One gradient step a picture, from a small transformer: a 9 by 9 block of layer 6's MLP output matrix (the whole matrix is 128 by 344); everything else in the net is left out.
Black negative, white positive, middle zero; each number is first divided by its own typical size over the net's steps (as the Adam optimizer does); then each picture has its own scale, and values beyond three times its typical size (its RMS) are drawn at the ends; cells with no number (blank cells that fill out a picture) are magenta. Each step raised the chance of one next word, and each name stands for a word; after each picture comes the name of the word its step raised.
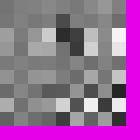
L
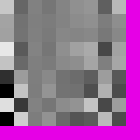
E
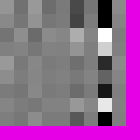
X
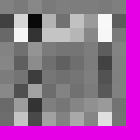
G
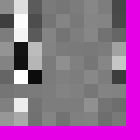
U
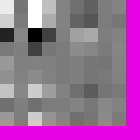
X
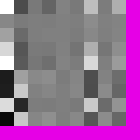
E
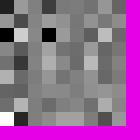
L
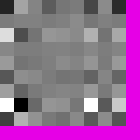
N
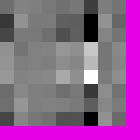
G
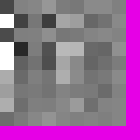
L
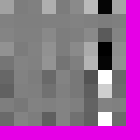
E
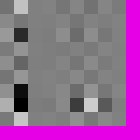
N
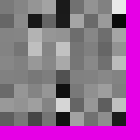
G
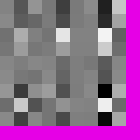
X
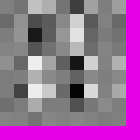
G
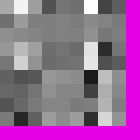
E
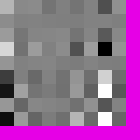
E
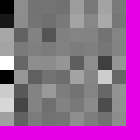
U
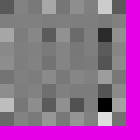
N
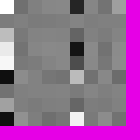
E
